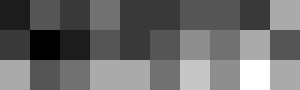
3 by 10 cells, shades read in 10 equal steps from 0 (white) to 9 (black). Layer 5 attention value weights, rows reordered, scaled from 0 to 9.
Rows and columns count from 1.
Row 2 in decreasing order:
9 8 7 7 6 6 6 5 4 3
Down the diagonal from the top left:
8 9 5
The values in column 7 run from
2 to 6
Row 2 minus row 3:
4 3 3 3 4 1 2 1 3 3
